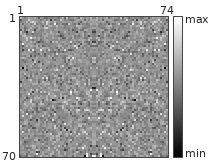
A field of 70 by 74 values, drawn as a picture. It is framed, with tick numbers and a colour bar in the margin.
The left and right halves mirror each other. No regular stripes run through it. No overall slope runs across the table. On average the colour sits 60% of the way up the scale. No seam splits the table. The grain is fine, like static. No single row or column stands out from its neighbours. The distribution is heavy-tailed on both sides.
